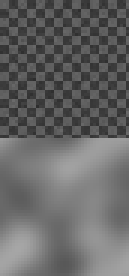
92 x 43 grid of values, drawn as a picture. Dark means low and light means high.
It is made of 2 by 1 panels. Panel 1,1: low, checkered. Panel 2,1: middling, smooth.
